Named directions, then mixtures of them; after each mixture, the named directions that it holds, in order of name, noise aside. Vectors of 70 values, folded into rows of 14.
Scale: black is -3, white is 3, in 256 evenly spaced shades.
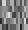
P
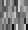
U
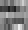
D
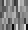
U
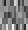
P, U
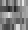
D, P, U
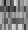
D, P, U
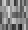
D, P, U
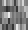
D, P, U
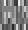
P, U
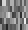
P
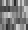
D, P, U
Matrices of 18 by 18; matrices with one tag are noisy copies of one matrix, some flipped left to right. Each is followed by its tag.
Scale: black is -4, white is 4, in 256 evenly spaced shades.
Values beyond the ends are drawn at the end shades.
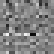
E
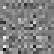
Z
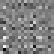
Z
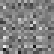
Z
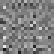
Z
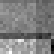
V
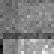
V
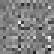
Z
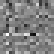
E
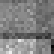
V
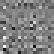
Z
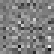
Z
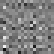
Z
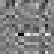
E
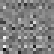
Z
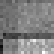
V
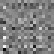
Z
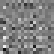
Z
